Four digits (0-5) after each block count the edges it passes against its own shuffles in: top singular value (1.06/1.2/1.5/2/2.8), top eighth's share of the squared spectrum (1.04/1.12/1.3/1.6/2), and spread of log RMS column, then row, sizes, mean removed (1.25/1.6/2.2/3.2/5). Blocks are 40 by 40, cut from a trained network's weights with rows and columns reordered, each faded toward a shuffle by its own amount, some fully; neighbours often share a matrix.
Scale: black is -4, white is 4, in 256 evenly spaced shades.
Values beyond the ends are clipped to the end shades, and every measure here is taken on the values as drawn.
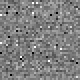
1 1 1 1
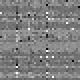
3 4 2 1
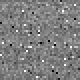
1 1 0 0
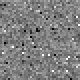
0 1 0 0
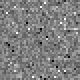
1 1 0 0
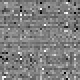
2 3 2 1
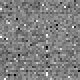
2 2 1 0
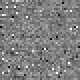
0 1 0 0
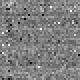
2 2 0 0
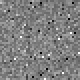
0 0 0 0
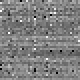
3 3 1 1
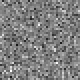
1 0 0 0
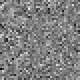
1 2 1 0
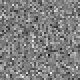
1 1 0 0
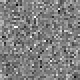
0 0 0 0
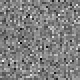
1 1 0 0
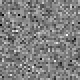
0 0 0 0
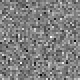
1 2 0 0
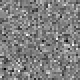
1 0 0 0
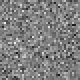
0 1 0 0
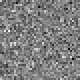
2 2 0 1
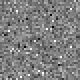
0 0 0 0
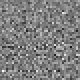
3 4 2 2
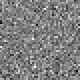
2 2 0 0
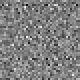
3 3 0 2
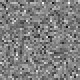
2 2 0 1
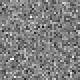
0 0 0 0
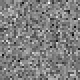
0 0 0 0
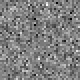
0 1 0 0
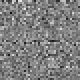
3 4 0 2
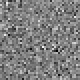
2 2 0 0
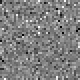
2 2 1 0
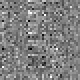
3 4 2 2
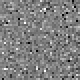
1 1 0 0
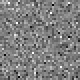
2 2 0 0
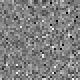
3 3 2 0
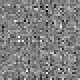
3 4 2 2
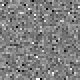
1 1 0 0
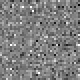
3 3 2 2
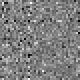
2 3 2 1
